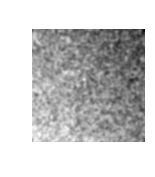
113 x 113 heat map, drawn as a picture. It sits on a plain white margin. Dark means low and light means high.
The ninth with the highest average is the bottom left. The histogram is bell-shaped. The field climbs toward the bottom left. The top right is the ninth with the lowest average.
